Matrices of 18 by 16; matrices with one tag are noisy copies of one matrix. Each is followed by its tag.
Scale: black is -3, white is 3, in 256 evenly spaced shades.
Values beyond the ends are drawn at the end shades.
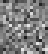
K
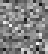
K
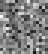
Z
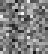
Z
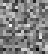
K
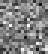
K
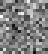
Z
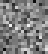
K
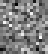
K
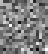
K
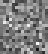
K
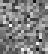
K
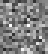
K
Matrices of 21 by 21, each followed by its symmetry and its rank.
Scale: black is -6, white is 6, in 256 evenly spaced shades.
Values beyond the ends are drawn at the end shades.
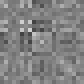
symmetric, rank three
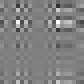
neither, rank one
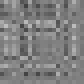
antisymmetric, rank two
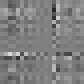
antisymmetric, rank two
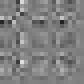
antisymmetric, rank two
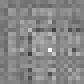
symmetric, rank three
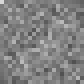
symmetric, full rank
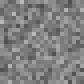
symmetric, full rank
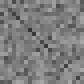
symmetric, full rank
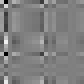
neither, rank one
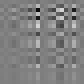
neither, rank one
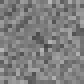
symmetric, full rank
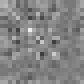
symmetric, rank three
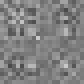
symmetric, rank three
